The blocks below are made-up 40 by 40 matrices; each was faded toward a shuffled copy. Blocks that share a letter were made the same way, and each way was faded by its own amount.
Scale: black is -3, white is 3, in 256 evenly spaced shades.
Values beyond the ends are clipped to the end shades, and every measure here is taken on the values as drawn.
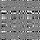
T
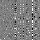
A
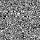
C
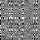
A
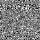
C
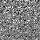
C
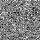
C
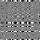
T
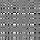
T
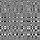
T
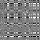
T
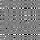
T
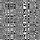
A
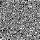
C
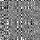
A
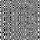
A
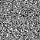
C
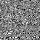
C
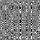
A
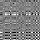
T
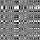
T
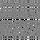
T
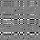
T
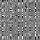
A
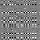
T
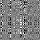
A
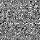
C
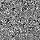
C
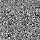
C
